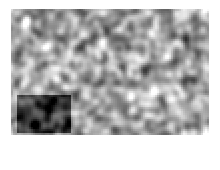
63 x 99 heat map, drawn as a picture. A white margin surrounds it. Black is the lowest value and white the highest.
Average level on the scale: 60%. Odd patch: lower, in the bottom left. Mirror symmetry: none. Roughest part: bottom left. Ninth with the lowest average: bottom left. Grain: blotchy.
